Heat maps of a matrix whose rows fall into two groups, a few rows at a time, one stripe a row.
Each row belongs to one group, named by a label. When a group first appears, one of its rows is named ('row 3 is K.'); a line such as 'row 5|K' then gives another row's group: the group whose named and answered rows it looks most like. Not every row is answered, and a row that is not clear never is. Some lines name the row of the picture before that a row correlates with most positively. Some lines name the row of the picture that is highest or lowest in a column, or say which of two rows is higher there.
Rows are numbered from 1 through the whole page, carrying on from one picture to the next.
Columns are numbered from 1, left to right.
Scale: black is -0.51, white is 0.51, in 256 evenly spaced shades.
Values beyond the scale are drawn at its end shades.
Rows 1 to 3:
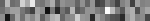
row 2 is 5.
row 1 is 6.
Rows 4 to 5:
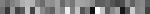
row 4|6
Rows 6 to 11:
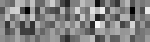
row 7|5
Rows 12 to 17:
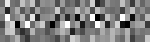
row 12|6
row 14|6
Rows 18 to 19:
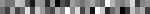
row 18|5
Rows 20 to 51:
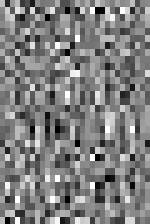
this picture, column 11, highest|48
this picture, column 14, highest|33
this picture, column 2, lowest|51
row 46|6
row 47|6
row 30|5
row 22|5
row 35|6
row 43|5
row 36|5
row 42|6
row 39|5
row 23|5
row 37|5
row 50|5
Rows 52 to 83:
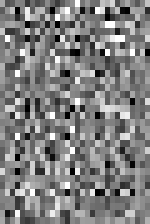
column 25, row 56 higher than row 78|Yes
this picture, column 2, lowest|82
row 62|6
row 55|5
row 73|5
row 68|6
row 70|5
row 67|5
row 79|6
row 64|6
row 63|5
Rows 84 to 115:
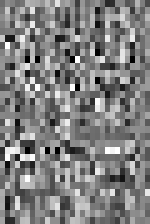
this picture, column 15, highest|96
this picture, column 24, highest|105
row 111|5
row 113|6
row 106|6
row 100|5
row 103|6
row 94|5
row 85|6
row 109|6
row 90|6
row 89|5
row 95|6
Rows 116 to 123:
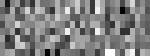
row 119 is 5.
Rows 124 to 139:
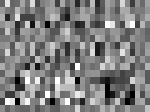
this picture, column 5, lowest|136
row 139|5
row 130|6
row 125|6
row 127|5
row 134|6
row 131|6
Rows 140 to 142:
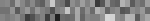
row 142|5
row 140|6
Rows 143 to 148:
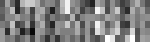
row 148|5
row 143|6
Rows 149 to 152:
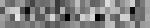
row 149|5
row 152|5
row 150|5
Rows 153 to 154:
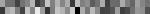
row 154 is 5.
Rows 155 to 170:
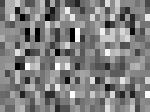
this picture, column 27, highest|170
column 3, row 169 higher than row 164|No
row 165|6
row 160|5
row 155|5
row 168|5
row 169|5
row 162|5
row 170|5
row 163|5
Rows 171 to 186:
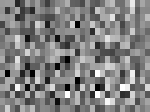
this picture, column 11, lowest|184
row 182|5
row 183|6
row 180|5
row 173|5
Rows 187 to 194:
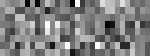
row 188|5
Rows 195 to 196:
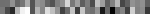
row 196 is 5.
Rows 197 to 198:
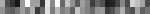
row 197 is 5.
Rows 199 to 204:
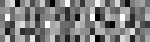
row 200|6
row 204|6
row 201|6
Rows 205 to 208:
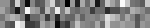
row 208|5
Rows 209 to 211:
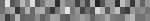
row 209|6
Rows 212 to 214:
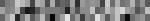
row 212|5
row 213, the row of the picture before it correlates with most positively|211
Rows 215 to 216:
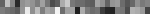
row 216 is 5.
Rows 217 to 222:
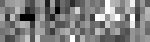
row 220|5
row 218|5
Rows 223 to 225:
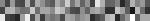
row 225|5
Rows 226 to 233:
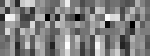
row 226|6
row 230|6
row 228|5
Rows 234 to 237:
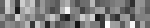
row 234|6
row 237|5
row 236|6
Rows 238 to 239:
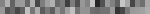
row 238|6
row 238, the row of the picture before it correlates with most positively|236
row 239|5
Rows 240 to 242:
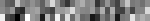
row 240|6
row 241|5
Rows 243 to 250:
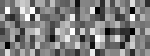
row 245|5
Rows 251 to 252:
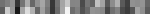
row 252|6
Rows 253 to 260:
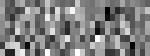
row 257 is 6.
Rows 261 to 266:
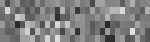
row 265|5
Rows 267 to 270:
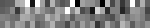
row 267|5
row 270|6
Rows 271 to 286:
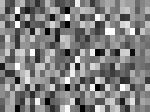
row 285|5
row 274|6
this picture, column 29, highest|275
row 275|5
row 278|6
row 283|6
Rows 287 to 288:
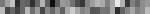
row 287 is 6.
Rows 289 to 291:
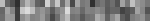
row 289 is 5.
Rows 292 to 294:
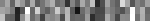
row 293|5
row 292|6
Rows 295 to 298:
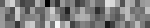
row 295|5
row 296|6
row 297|6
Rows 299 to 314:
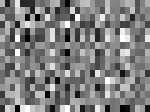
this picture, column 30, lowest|314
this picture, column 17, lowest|314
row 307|6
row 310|5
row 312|5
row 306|6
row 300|5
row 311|6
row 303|6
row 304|6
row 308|6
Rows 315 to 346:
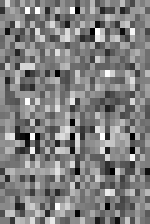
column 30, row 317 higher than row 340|Yes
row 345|5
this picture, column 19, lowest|319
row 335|5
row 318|6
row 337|5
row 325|5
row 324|6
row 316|5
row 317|5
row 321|6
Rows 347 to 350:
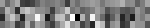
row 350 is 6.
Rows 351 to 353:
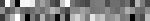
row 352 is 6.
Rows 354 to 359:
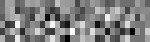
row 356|5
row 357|6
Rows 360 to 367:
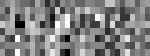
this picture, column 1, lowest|364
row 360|5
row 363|5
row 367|6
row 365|6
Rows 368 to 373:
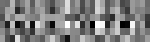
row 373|6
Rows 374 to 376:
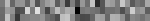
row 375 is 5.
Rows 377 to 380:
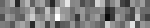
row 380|5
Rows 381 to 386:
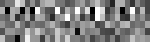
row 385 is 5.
